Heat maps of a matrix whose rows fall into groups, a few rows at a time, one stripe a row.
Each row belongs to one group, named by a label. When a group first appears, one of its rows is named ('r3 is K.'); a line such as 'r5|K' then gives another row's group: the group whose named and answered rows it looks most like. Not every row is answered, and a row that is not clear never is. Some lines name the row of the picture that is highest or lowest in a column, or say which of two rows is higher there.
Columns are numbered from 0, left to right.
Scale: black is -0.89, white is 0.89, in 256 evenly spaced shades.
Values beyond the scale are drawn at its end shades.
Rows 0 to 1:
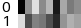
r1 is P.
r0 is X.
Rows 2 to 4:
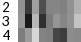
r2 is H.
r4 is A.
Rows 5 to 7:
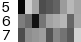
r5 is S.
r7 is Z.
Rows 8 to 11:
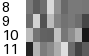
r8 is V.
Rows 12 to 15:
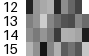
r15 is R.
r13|A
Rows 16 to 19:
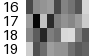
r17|H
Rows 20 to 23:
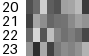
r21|S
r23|H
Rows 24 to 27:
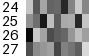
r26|S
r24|P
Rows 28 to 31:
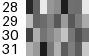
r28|X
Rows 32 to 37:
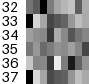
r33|S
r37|S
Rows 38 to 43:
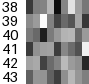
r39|A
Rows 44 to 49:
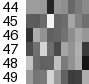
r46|S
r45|V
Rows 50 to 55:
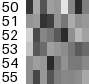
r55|H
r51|R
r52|P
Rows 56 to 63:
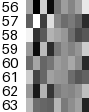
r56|H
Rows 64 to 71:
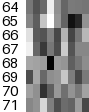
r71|A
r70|R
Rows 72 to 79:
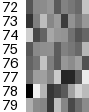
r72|Z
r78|S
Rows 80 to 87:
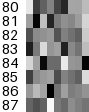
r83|X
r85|Z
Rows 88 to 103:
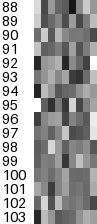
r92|Z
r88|P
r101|R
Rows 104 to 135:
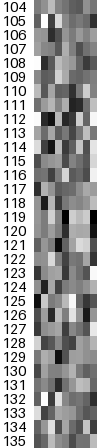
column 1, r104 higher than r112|Yes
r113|P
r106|R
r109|V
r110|P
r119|A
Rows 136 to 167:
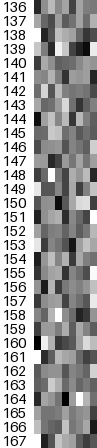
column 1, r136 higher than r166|Yes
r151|Z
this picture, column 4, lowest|164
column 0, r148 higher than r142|No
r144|X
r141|A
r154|X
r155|Z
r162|Z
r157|Z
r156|H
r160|S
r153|P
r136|X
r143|V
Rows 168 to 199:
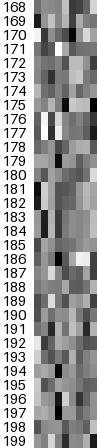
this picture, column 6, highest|186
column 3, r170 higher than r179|Yes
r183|H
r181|S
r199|A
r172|A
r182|S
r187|A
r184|H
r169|X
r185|S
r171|V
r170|P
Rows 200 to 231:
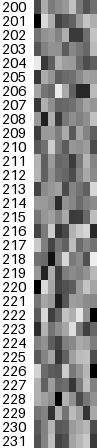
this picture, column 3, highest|206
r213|Z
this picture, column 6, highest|222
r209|X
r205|S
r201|S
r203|Z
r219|H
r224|R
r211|P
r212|P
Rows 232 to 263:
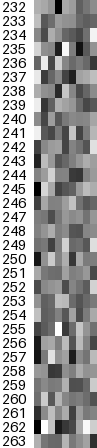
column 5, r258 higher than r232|No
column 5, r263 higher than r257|Yes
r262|S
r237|P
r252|Z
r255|V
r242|Z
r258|R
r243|S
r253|V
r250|X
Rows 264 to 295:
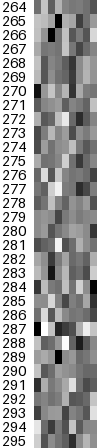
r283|R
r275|V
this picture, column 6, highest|284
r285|A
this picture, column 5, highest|291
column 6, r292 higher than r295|No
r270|X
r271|Z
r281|V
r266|R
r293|Z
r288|V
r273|X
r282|R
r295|P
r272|V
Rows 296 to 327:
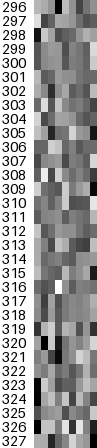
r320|H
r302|R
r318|H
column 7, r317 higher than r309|No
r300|Z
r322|P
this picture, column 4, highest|326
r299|Z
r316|V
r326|X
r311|Z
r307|Z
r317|H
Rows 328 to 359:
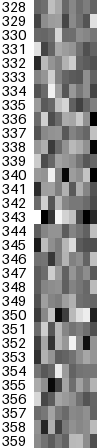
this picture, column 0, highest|343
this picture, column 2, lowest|355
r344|Z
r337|Z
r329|Z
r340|A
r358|H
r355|R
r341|X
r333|A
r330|V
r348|Z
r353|S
